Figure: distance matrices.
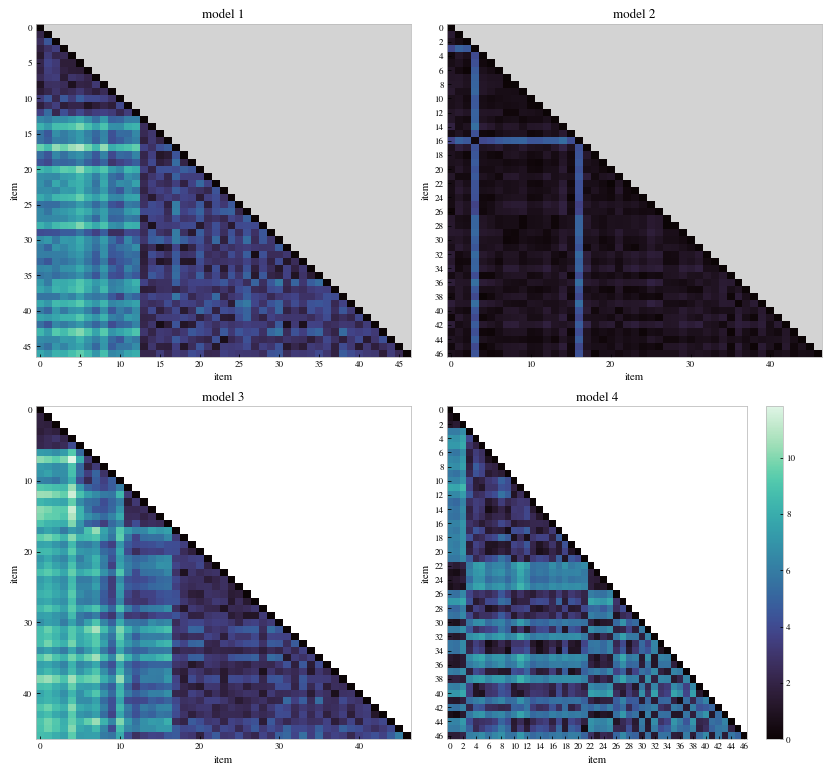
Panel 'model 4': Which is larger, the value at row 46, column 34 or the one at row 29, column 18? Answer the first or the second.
the first
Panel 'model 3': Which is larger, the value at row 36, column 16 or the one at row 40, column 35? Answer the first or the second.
the first
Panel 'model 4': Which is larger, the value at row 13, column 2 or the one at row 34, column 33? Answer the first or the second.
the first
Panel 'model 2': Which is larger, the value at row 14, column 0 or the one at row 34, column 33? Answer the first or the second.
the first
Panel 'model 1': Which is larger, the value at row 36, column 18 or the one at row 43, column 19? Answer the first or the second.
the second
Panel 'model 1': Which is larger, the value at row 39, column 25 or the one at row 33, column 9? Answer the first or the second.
the first
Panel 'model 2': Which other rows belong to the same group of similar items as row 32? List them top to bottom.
0, 1, 2, 4, 5, 6, 7, 8, 9, 10, 11, 12, 13, 14, 15, 17, 18, 19, 20, 21, 22, 23, 24, 25, 26, 27, 28, 29, 30, 31, 33, 34, 35, 36, 37, 38, 39, 40, 41, 42, 43, 44, 45, 46
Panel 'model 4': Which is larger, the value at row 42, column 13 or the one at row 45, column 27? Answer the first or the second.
the first
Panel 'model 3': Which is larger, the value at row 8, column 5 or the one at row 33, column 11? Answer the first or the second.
the second
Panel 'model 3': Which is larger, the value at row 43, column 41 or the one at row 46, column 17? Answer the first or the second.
the second
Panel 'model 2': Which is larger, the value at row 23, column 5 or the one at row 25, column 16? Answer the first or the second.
the second
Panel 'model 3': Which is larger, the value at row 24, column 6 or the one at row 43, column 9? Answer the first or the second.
the first
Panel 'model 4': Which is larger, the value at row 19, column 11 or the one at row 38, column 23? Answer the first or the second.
the first
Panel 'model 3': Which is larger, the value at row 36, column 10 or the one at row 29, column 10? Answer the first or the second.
the first
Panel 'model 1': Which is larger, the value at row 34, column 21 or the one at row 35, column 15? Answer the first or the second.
the second
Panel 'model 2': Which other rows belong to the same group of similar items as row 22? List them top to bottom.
0, 1, 2, 4, 5, 6, 7, 8, 9, 10, 11, 12, 13, 14, 15, 17, 18, 19, 20, 21, 23, 24, 25, 26, 27, 28, 29, 30, 31, 32, 33, 34, 35, 36, 37, 38, 39, 40, 41, 42, 43, 44, 45, 46
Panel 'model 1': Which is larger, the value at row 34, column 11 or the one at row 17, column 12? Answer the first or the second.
the second
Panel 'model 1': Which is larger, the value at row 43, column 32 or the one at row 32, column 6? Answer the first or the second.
the second
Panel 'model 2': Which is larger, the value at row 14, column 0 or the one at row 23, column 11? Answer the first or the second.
the first
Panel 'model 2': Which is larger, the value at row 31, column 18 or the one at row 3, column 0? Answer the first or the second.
the second
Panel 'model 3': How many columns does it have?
47
